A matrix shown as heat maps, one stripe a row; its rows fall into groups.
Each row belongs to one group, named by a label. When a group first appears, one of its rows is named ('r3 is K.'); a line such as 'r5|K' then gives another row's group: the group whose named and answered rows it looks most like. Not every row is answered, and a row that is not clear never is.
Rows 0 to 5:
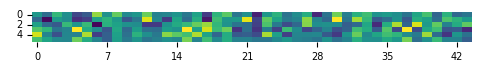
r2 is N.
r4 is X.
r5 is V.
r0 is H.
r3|V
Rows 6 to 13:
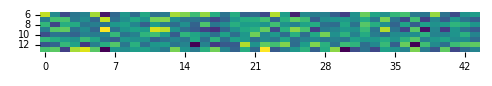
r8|H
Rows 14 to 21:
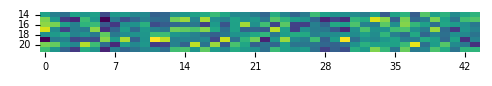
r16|V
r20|V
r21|X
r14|N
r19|H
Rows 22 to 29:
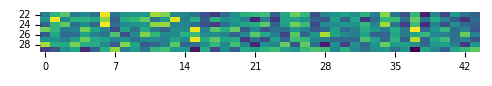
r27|V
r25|V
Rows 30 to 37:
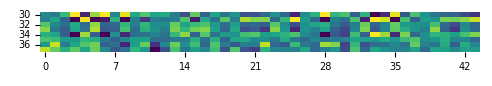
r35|V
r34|X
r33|X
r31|X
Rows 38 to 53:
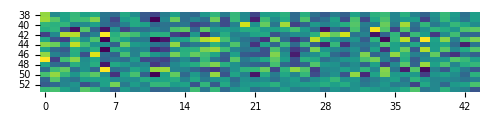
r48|N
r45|N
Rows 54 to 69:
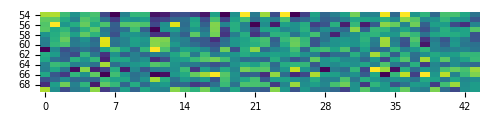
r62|X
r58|V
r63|N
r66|N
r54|V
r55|V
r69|X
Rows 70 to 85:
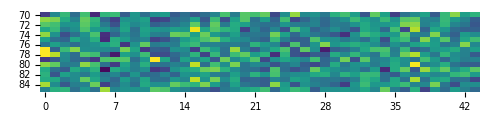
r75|N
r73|V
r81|N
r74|X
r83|V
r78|V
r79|H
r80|V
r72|V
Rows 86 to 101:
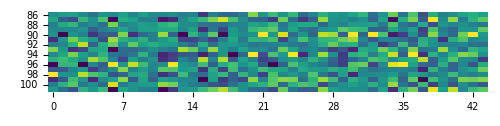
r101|N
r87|N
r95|V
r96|H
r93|X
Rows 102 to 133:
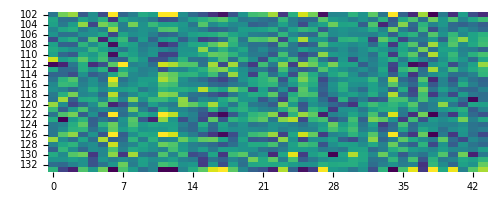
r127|X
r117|V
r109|V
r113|N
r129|H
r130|H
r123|H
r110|N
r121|H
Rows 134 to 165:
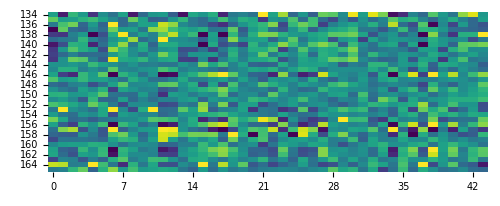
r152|V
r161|N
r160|V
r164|V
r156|N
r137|H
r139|H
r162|N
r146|N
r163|H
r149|N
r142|H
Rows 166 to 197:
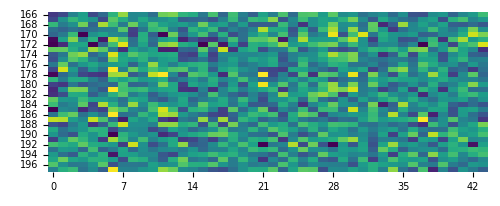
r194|N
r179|H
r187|V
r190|N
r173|V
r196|X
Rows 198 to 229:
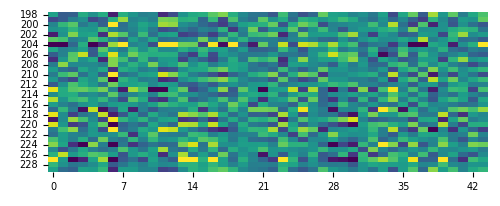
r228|X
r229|N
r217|X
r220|X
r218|X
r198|N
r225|H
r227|X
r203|V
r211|N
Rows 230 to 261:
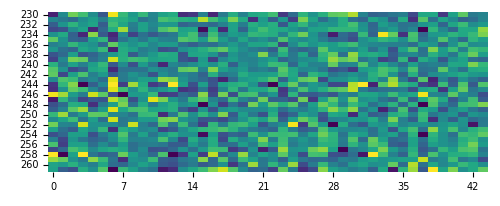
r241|X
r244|H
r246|V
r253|N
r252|H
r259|V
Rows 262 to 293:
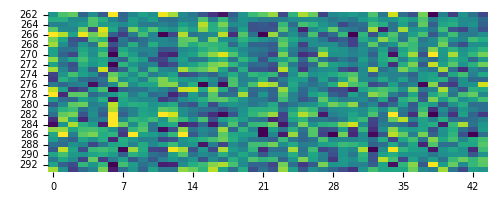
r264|V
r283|H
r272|N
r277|X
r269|N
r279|N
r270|N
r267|X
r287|N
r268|X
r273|X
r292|N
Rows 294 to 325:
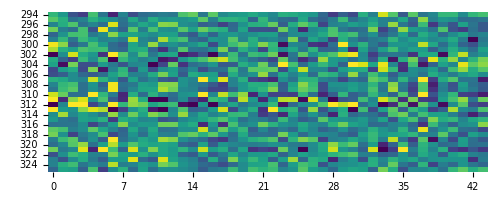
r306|H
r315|N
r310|V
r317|V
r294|X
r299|H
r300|V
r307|V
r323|H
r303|N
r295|V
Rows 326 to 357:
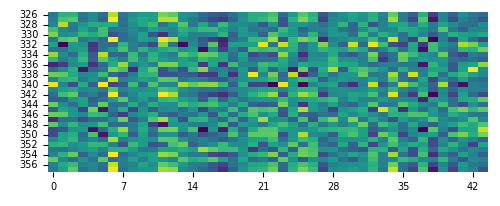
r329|X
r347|H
